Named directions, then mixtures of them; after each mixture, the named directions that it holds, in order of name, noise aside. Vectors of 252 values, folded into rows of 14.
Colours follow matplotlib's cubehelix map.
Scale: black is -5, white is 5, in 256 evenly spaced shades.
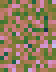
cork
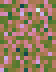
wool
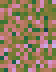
cork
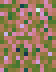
wool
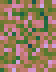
cork, wool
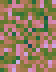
cork, wool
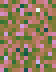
cork, wool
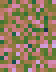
cork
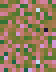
cork, wool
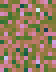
cork, wool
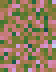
cork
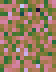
wool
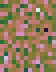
cork, wool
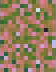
cork, wool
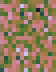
wool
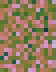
cork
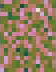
wool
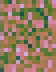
cork, wool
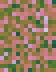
cork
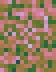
cork, wool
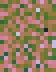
cork, wool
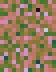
cork, wool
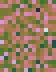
cork, wool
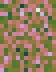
wool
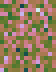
wool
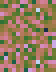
cork, wool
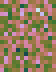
wool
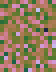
cork, wool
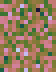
wool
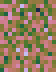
wool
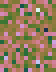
cork, wool
